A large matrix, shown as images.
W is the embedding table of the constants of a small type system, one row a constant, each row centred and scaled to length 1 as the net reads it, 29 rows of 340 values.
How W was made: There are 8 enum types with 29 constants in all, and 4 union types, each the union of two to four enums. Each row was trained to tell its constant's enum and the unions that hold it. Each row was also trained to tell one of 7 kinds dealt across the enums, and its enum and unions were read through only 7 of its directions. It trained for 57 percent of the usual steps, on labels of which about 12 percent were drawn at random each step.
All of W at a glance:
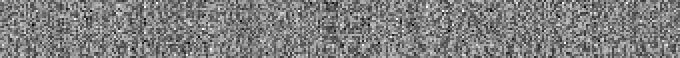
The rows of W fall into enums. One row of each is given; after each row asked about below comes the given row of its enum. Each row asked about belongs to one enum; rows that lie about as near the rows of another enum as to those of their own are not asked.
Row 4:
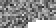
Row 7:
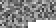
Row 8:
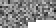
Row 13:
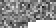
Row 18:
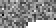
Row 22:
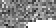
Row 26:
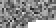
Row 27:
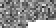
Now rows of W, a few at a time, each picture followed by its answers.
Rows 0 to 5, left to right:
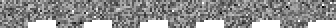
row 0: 26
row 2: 7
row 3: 8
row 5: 13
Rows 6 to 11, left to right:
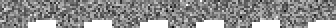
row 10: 7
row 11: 4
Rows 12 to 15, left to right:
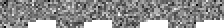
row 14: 4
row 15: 7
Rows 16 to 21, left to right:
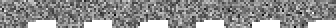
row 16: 26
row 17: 7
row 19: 8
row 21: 26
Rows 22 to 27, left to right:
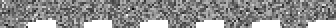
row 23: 26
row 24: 4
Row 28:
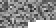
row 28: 4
